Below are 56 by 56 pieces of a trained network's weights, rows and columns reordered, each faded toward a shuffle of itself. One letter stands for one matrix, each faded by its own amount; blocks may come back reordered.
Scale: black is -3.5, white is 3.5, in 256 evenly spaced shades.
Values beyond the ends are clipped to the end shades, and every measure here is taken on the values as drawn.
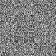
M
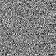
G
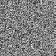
M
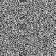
M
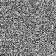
M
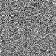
G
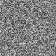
M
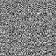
G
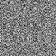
M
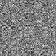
G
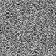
M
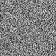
M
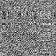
G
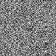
M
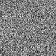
G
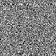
G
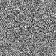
G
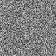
M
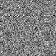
G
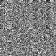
G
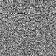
G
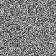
M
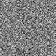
M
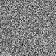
M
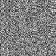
G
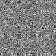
G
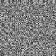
G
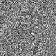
G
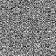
G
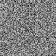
M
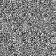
G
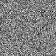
G
